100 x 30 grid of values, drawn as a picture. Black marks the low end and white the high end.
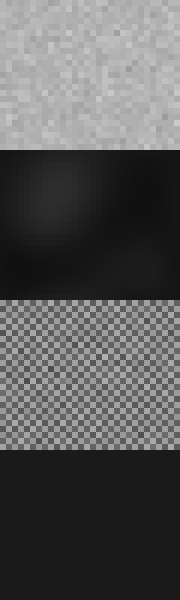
It is made of 4 by 1 panels. Panel 1,1: high, fine-grained, faint in contrast. Panel 2,1: very low, smooth, faint in contrast. Panel 3,1: middling, checkered, strong in contrast. Panel 4,1: very low, flat.
